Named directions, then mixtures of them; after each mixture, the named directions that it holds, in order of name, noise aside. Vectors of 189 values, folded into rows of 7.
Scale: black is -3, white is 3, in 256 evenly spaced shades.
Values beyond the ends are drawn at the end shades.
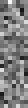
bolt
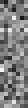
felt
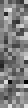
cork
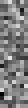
bolt, felt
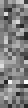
cork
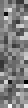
cork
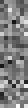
bolt, cork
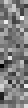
bolt, cork, felt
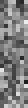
bolt, cork, felt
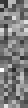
bolt, felt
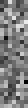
bolt, cork, felt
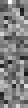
bolt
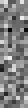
felt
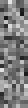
bolt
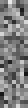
bolt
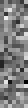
cork
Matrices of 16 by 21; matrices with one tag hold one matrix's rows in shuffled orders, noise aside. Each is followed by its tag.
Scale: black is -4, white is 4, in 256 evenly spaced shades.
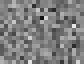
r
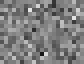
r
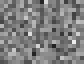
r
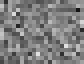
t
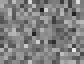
r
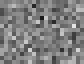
r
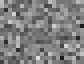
t
